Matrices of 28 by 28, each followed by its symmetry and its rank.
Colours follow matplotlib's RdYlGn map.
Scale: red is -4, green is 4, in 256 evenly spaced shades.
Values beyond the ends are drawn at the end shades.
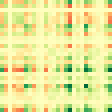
symmetric, rank two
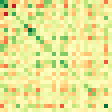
symmetric, rank five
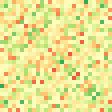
symmetric, full rank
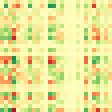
neither, rank two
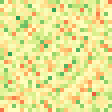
symmetric, full rank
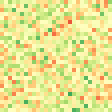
neither, full rank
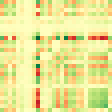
symmetric, rank two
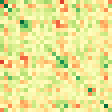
symmetric, rank five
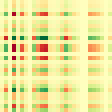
neither, rank one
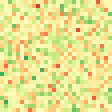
neither, full rank
